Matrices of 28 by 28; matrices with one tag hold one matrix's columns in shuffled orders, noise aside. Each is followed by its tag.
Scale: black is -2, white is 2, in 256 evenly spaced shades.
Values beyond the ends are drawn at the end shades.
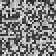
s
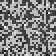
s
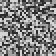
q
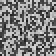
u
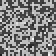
q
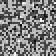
s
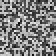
q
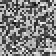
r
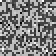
r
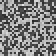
q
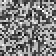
s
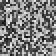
u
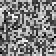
u
